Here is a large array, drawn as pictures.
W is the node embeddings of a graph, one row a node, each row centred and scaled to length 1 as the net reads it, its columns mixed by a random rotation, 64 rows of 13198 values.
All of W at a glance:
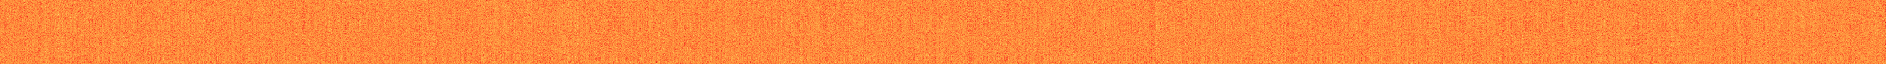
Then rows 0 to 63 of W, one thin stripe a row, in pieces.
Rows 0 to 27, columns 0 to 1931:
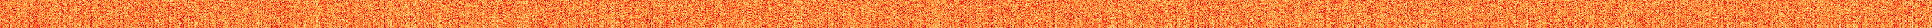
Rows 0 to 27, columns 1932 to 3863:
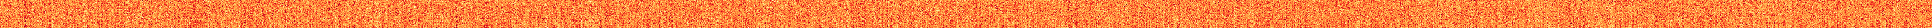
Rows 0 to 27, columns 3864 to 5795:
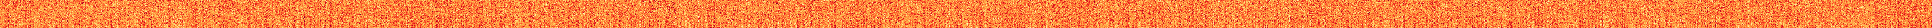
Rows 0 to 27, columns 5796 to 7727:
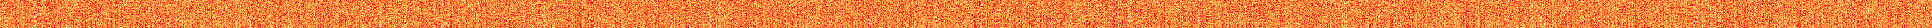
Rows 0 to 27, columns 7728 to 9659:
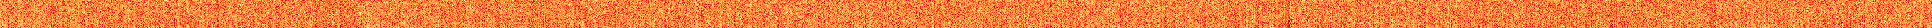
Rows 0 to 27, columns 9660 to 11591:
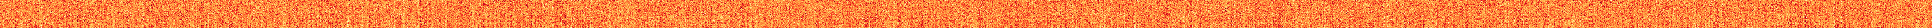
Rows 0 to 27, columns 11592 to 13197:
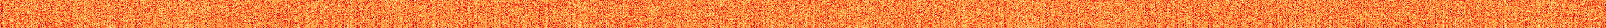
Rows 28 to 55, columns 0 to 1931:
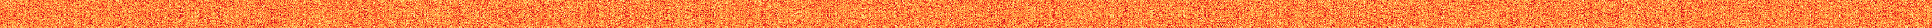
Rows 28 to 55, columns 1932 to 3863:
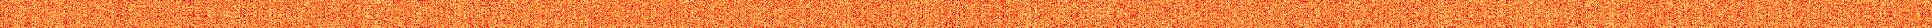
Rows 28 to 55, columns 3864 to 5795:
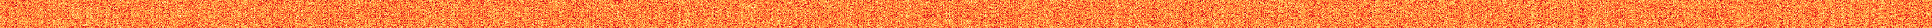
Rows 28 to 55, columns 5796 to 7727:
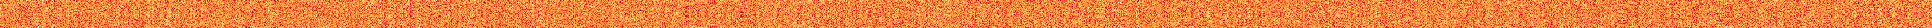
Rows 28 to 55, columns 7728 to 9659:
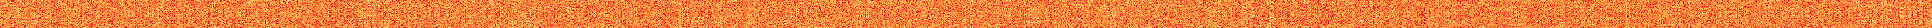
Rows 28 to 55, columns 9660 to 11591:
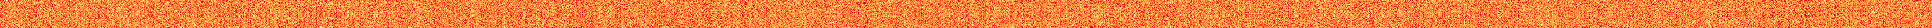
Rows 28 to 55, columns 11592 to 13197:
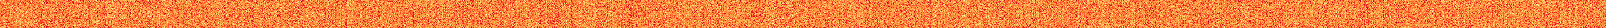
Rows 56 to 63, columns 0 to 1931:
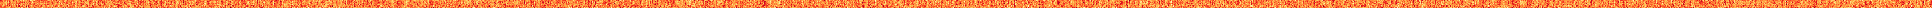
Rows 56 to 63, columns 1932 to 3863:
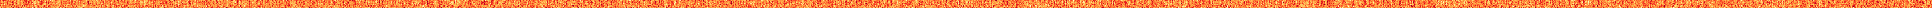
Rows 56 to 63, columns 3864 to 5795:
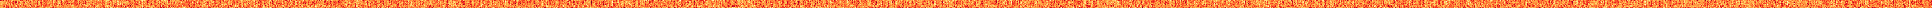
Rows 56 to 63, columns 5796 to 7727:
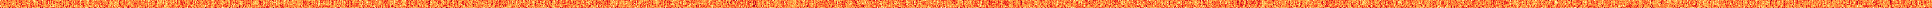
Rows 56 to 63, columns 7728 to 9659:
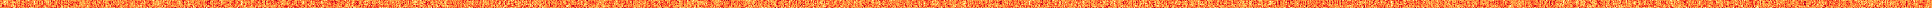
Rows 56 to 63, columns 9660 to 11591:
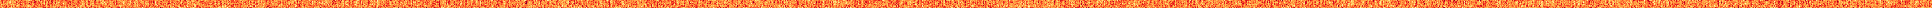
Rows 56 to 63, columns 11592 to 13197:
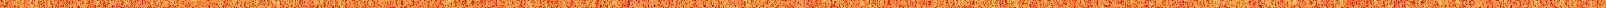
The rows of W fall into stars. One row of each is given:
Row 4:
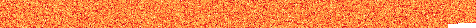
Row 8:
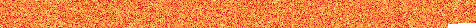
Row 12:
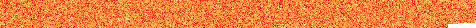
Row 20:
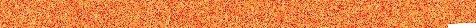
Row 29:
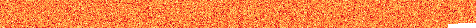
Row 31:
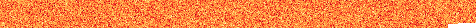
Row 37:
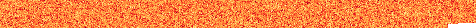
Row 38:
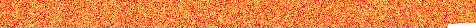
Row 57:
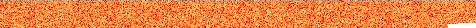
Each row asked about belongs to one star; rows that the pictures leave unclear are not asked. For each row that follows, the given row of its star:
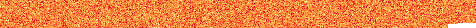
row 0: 38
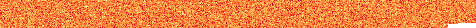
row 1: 20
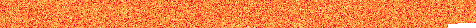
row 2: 29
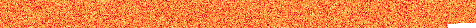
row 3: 20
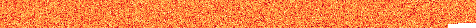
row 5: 4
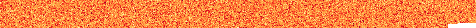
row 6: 12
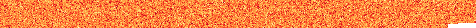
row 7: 29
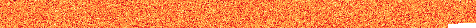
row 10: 8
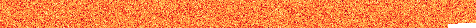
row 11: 4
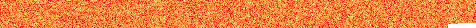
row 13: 8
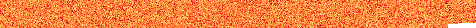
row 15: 8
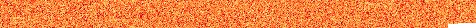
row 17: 20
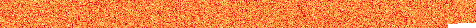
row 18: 8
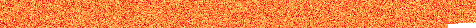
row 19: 38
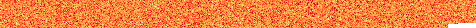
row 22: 37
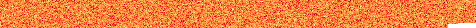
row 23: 37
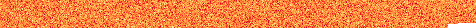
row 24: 20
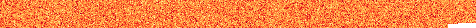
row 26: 4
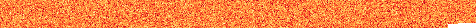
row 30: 20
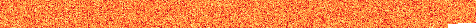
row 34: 57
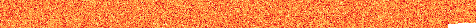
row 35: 38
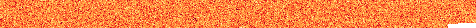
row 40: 4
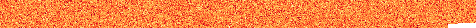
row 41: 37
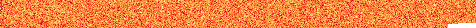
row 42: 4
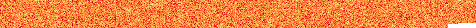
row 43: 8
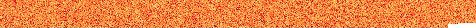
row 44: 8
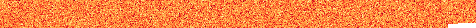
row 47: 38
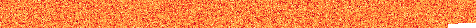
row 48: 37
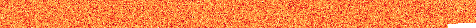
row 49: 57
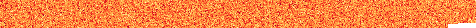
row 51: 12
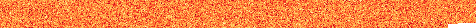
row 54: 31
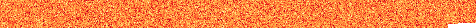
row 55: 31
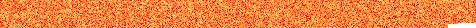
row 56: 4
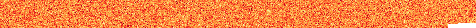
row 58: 57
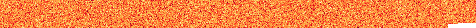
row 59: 57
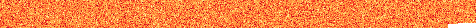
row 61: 38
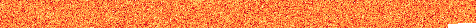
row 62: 38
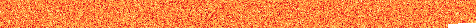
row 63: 12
